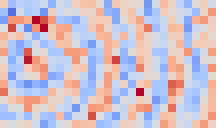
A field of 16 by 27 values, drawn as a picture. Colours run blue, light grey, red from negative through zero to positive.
An odd patch, rougher than its surroundings, sits in the top left. Values change most from cell to cell in the top left. The values follow a bell shape. No single row or column stands out from its neighbours. No overall slope runs across the table. Rings spread out from the middle left.
